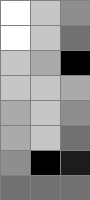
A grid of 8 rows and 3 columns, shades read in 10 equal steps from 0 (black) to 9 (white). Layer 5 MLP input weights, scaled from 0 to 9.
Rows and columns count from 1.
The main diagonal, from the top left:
9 7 0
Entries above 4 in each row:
3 2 2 3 3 2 1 0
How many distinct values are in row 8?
1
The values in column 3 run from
0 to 6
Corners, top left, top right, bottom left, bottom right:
9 5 4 4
